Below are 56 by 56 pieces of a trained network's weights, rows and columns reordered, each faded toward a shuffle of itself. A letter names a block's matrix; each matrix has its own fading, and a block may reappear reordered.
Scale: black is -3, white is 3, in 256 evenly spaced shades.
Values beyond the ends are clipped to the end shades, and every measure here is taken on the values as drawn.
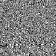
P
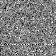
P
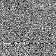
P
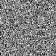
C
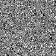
P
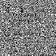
C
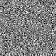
C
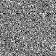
P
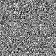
C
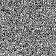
P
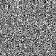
P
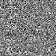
C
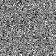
P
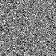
P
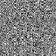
C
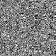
C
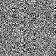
C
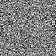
C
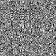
C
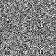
C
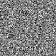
C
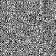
C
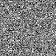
P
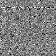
P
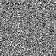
C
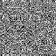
C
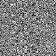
C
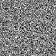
C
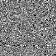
P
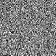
C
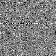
P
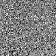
C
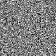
C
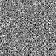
C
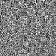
C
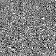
P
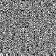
C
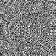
C
